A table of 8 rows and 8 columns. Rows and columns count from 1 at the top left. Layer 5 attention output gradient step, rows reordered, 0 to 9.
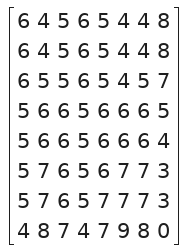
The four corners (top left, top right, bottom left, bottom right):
6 8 4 0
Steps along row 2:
down up up down down same up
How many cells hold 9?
1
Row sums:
42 42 43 45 44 46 47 47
